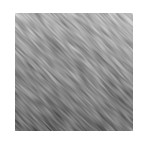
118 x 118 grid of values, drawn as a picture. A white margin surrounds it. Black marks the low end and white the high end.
No single row or column stands out from its neighbours. The grain runs diagonally down to the right. The field climbs toward the top.
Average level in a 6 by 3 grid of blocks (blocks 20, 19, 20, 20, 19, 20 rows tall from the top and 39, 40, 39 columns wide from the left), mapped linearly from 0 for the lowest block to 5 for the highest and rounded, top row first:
445 | 334 | 333 | 222 | 111 | 001
